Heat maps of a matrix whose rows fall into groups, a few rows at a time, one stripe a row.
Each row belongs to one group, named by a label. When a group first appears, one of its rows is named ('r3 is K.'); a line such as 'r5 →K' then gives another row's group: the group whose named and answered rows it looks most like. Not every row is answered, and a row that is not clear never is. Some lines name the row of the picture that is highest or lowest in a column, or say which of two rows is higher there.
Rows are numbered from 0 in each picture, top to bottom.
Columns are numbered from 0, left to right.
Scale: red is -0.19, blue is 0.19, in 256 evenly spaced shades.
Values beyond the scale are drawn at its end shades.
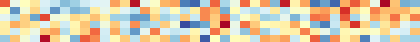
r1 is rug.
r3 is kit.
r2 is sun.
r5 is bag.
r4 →sun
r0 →kit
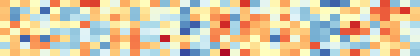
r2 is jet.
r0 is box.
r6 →bag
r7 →kit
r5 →kit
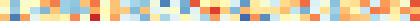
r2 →sun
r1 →jet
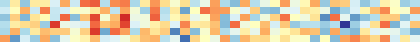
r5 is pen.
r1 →sun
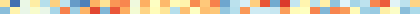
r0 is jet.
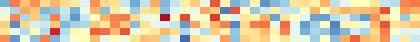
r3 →jet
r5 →pen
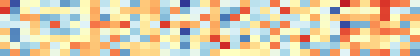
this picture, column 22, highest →2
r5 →sun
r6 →pen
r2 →rug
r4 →rug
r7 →bag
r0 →rug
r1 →box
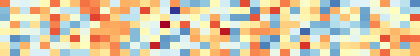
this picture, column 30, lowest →6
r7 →jet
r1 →bag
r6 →sun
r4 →jet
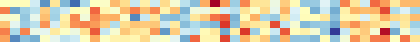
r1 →pen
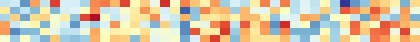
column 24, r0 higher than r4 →Yes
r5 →jet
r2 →bag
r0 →jet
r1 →pen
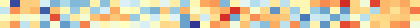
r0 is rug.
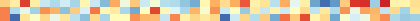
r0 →kit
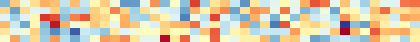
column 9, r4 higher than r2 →Yes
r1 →jet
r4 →rug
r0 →sun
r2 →sun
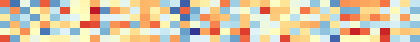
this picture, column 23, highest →5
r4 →kit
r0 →pen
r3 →bag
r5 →box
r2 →pen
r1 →bag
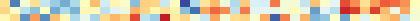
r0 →rug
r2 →kit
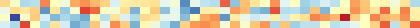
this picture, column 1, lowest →1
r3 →jet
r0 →pen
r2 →rug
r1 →rug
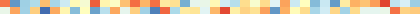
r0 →pen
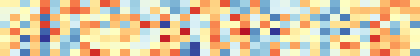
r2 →kit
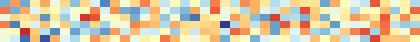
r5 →rug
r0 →bag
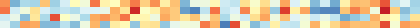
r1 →kit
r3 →rug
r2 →jet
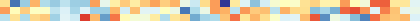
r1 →kit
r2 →bag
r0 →rug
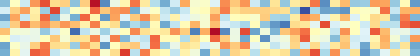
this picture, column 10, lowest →1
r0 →bag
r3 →sun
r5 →sun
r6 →bag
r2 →bag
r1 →jet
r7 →bag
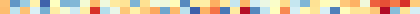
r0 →rug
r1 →box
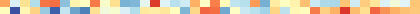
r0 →sun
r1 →rug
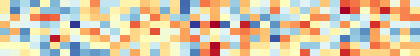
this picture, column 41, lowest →2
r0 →pen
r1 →rug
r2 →sun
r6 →jet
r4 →bag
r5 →box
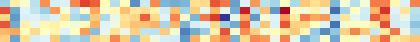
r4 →kit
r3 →box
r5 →jet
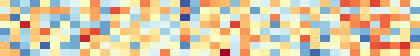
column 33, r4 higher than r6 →No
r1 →bag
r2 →rug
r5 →bag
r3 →kit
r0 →pen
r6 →rug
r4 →bag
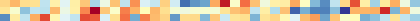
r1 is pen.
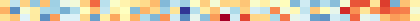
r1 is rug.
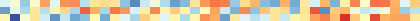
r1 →bag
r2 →rug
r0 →sun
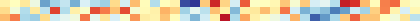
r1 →jet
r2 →pen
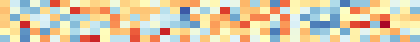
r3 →kit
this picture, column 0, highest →5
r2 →jet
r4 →kit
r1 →pen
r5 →bag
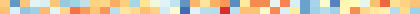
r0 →jet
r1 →pen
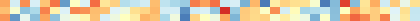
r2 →pen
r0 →sun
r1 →pen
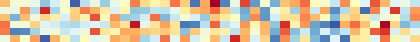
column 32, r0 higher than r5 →No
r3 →kit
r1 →sun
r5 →kit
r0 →box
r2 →sun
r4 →pen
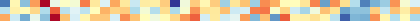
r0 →bag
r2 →box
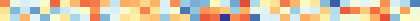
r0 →box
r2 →box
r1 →pen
